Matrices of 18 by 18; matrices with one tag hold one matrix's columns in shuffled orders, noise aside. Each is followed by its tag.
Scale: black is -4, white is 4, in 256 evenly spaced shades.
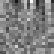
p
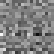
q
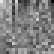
p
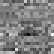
q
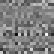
q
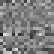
q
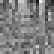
p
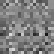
q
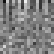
p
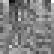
p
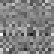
q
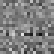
q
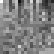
p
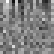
p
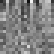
p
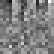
p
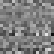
q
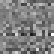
q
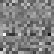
q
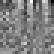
p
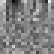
p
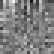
p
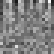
p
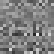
q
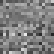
q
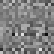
q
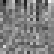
p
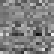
q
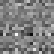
q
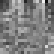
p
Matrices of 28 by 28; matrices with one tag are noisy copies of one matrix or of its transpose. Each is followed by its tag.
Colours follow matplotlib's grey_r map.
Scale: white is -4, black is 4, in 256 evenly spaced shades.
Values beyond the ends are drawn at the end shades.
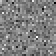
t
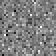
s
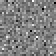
t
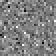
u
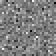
t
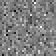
s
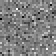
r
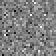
s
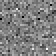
r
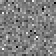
t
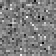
u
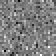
r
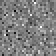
s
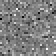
r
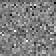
s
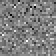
s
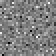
t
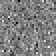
r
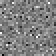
t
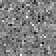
u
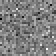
r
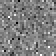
r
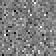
s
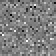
s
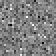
u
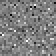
s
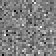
s
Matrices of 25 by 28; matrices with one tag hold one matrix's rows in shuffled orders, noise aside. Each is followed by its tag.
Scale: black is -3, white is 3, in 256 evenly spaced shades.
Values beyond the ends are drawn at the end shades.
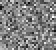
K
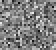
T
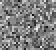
T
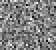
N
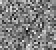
N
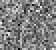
T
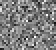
K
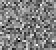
T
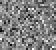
K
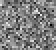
T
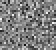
K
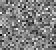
K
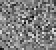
K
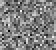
T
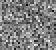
N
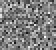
N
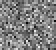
N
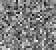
T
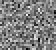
N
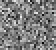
T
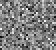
K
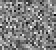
N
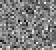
K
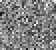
K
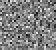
N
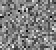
K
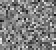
K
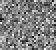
K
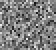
N
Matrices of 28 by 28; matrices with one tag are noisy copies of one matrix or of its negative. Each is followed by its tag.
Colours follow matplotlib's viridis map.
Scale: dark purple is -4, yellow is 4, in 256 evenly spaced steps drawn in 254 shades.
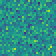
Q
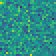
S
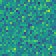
Q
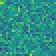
S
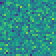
S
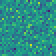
Q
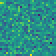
S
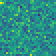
S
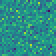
Q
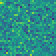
S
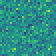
Q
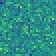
S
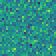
Q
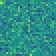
S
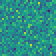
Q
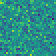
S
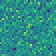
Q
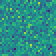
Q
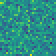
S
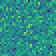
Q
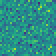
Q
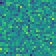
S
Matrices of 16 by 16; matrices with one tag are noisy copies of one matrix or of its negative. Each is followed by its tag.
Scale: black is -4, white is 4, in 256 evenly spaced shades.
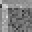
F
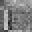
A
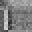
A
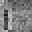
A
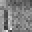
A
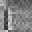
A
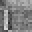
A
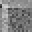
F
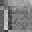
A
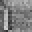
A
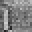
A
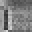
A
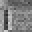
A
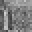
A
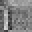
A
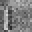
A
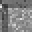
F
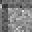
F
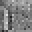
A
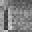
A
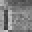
A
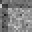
F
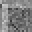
F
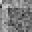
F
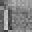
A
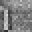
A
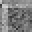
F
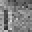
A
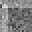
F
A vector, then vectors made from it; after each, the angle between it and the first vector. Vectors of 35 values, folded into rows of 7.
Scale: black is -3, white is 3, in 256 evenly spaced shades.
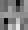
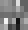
nearly opposite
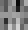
nearly parallel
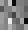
orthogonal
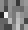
partly aligned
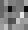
orthogonal
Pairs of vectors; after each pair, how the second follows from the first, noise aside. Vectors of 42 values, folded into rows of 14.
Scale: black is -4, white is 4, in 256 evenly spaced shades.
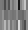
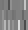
partly zeroed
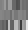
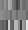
copied
